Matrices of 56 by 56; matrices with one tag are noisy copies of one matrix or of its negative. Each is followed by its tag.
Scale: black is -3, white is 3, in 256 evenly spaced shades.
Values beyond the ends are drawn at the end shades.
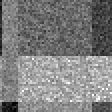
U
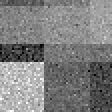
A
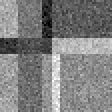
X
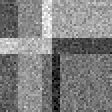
X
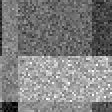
U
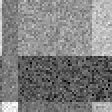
U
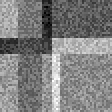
X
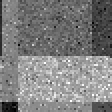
U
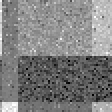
U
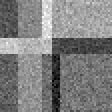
X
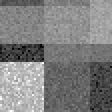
A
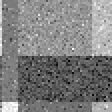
U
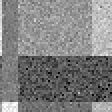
U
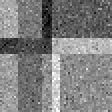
X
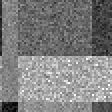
U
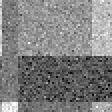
U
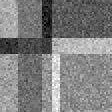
X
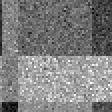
U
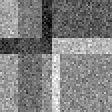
X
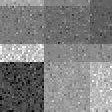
A
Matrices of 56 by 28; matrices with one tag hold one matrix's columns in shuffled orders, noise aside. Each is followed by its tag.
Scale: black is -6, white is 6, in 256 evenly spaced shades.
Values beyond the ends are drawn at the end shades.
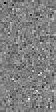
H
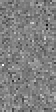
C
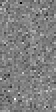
H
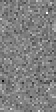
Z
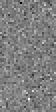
H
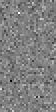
Z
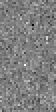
C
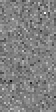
Z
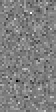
Z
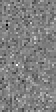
C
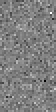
Z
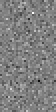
Z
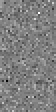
Z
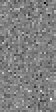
H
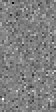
H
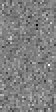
C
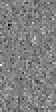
C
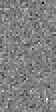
H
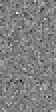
Z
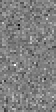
C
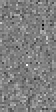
C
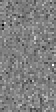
C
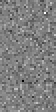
Z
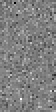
H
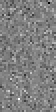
H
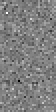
Z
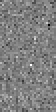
C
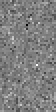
C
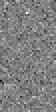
Z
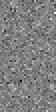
Z
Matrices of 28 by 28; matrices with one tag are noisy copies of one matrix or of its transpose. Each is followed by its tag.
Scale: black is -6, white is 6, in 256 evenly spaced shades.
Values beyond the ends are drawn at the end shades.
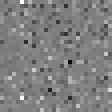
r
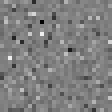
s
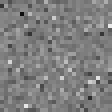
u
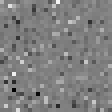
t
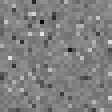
s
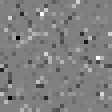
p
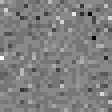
t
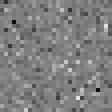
u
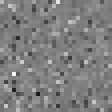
t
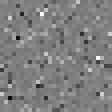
p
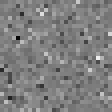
p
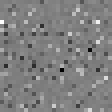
r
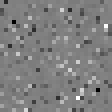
u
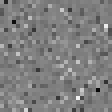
u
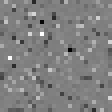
s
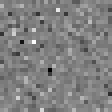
s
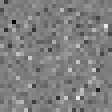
u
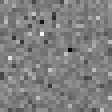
s
